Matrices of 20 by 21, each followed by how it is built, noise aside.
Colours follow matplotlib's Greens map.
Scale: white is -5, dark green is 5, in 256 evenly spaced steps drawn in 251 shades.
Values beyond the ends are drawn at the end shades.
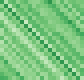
Toeplitz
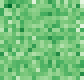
low rank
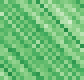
Toeplitz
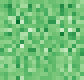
low rank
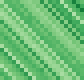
Toeplitz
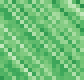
Toeplitz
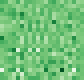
low rank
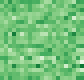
low rank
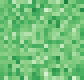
low rank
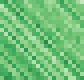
Toeplitz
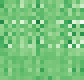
low rank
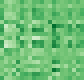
low rank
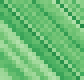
Toeplitz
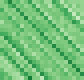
Toeplitz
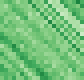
Toeplitz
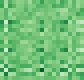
low rank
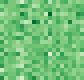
low rank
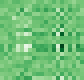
low rank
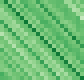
Toeplitz
